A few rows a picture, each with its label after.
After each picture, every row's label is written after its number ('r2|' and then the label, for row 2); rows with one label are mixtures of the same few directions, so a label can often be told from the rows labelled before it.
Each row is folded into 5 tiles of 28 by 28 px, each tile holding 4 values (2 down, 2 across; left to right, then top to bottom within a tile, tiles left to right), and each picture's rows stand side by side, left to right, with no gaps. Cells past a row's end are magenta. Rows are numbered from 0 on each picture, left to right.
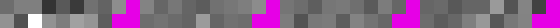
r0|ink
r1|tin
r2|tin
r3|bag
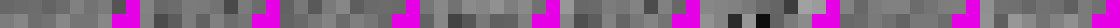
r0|bag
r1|tin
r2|tin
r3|ink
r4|tin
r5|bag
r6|bag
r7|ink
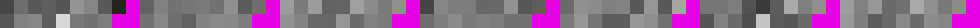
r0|bag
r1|bag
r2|tin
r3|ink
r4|bag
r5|tin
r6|tin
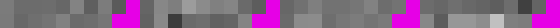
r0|bag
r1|ink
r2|tin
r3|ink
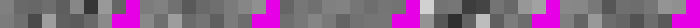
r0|bag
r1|ink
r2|tin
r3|tin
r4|ink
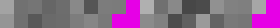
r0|tin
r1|tin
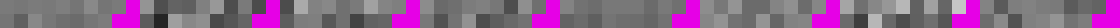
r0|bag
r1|bag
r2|ink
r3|bag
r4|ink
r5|tin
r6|bag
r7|ink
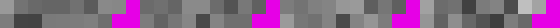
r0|tin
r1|tin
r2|tin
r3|ink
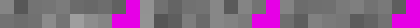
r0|ink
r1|tin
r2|bag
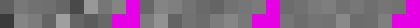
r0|tin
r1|bag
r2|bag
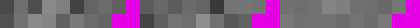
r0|tin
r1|tin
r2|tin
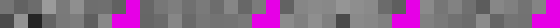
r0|ink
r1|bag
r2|tin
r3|tin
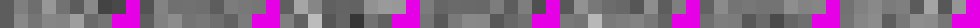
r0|ink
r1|tin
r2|ink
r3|bag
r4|ink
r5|ink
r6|bag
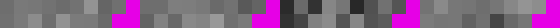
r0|bag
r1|ink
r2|tin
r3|ink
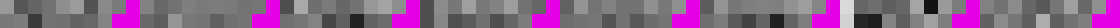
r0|ink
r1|bag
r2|ink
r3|ink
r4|ink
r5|ink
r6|tin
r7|tin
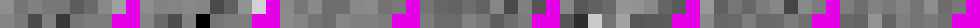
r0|bag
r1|bag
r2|tin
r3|bag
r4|bag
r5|ink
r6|bag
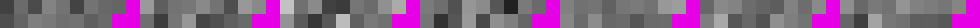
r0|tin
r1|bag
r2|tin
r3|tin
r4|ink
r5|bag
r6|bag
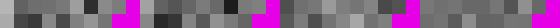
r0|tin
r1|tin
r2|ink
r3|bag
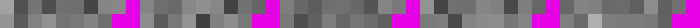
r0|ink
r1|tin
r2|tin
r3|ink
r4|ink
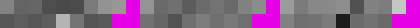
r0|tin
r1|tin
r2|bag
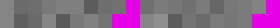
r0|tin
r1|bag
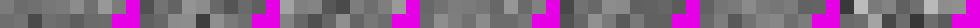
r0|ink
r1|tin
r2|tin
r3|tin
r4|tin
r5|ink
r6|ink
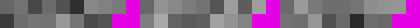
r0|tin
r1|bag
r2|ink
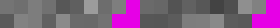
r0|tin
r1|tin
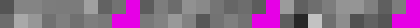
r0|tin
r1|tin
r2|bag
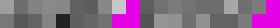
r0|bag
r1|tin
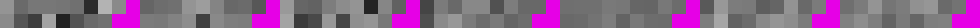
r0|bag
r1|tin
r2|tin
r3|tin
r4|tin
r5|bag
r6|tin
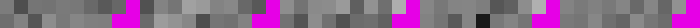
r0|ink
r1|tin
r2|bag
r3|bag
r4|bag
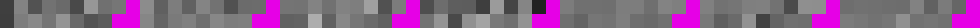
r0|tin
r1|ink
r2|bag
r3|bag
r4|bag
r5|bag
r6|bag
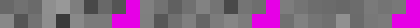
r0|tin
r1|tin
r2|tin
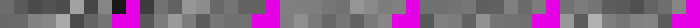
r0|bag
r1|tin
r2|tin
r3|tin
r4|ink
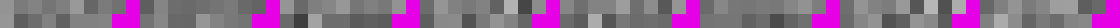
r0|tin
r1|bag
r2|bag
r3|bag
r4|bag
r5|ink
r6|bag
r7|tin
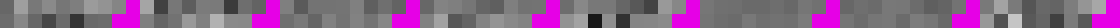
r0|ink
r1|ink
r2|ink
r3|bag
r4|bag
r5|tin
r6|tin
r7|ink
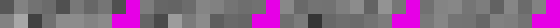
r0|bag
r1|bag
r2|ink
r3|bag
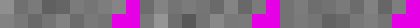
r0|tin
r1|bag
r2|bag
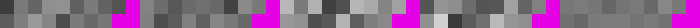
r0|tin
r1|tin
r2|tin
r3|bag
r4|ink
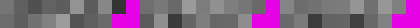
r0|bag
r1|ink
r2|ink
